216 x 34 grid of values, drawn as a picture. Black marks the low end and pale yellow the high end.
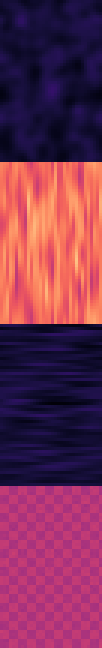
The table splits into 4 rows of 1 panel. Panel 1,1: very low, blotchy, faint in contrast. Panel 2,1: high, streaked downward. Panel 3,1: very low, streaked across, faint in contrast. Panel 4,1: middling, checkered, faint in contrast.
